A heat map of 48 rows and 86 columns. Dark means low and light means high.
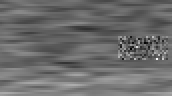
Seam: horizontal, 70% of the way down, the bottom part higher. Grain: streaks across. Odd patch: rougher, in the middle right. Roughest part: middle right.
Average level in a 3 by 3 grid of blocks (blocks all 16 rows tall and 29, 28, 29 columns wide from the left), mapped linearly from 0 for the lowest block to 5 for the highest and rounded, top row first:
100 | 111 | 555
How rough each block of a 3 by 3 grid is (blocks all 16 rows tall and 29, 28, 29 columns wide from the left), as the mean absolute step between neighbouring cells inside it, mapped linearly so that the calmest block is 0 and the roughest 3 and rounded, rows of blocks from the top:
000 / 003 / 000
